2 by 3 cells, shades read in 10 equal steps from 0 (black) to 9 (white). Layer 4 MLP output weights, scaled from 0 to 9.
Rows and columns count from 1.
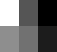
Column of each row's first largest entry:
1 1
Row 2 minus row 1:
-4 1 1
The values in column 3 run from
0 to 1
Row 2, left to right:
5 4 1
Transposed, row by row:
9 5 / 3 4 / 0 1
